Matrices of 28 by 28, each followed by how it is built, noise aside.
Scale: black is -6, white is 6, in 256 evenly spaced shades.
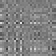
low rank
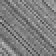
Toeplitz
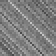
Toeplitz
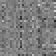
low rank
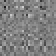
low rank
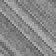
Toeplitz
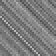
Toeplitz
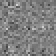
low rank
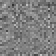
low rank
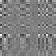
low rank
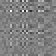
low rank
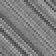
Toeplitz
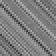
Toeplitz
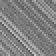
Toeplitz
